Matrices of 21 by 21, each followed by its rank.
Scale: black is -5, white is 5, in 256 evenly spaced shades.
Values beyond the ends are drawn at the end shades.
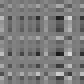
one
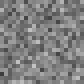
full rank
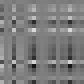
one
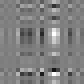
one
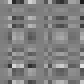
one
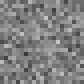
full rank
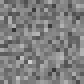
full rank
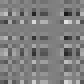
one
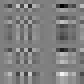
one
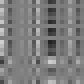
one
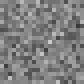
full rank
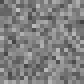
full rank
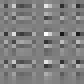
one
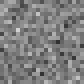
full rank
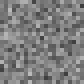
full rank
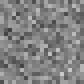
full rank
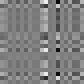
one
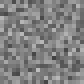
full rank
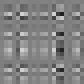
one
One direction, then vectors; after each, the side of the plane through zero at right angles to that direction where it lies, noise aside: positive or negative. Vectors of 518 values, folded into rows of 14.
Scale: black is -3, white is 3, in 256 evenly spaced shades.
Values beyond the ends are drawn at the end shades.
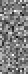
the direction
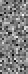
negative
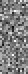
positive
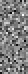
negative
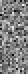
negative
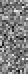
positive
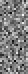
negative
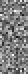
positive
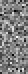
negative
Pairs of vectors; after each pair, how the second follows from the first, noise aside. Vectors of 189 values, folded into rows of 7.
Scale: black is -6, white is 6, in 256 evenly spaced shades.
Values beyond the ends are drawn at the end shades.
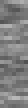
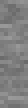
shrunk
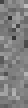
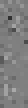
partly zeroed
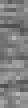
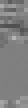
partly zeroed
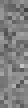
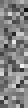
scaled up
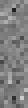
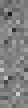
shuffled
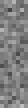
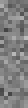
shuffled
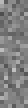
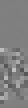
partly zeroed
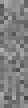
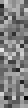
scaled up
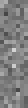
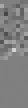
partly zeroed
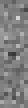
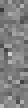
shuffled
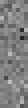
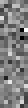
scaled up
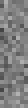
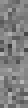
shuffled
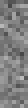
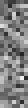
scaled up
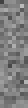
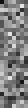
scaled up
